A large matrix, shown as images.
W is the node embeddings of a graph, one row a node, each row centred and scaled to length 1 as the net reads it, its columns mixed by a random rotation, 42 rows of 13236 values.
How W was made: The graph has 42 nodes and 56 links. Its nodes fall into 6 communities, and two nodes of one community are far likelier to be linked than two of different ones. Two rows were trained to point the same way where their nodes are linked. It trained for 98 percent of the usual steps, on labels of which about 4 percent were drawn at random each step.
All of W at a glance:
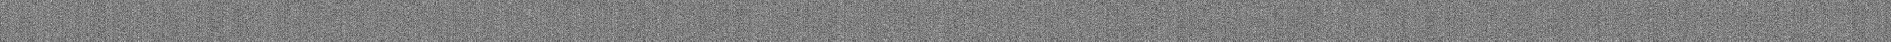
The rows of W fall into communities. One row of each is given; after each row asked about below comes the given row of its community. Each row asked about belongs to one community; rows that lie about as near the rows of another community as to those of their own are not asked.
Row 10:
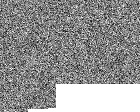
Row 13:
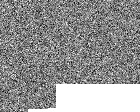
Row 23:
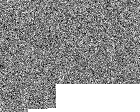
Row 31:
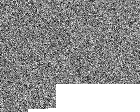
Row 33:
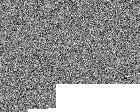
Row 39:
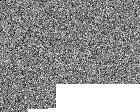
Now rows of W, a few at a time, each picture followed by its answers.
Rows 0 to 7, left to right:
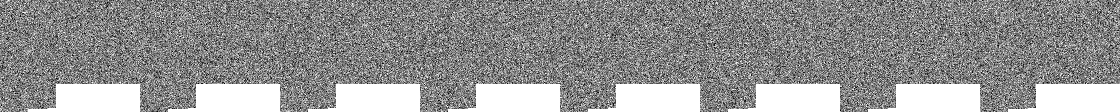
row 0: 23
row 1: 31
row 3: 13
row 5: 33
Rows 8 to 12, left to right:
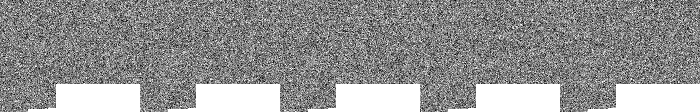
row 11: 10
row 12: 33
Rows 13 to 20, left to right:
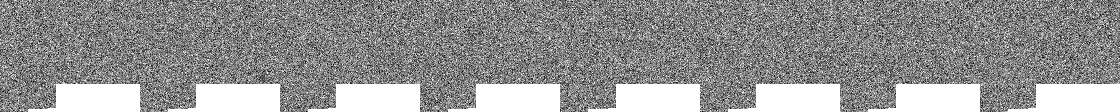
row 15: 23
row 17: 10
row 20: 33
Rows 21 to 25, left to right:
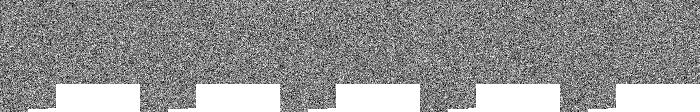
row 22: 10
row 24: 39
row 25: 39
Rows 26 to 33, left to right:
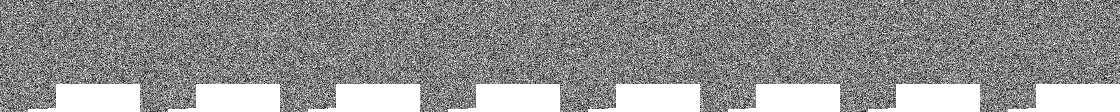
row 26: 33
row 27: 31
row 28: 31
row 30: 13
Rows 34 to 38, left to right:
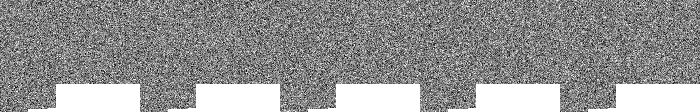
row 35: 23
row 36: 10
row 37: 33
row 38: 13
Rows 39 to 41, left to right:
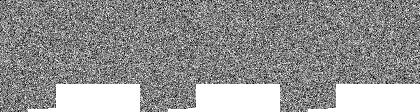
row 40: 39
